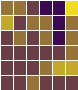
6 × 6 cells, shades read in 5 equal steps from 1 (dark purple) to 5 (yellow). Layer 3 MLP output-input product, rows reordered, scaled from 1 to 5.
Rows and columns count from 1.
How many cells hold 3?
11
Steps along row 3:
up down up down up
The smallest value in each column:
2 2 2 1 1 2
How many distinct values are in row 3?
3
